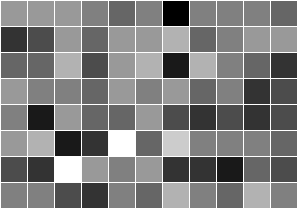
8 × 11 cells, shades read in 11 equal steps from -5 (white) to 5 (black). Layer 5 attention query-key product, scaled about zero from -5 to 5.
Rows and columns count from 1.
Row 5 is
0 4 -1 1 1 -1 2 3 2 3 2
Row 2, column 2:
2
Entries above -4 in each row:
11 11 11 11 11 10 10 11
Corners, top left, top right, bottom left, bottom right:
-1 1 0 0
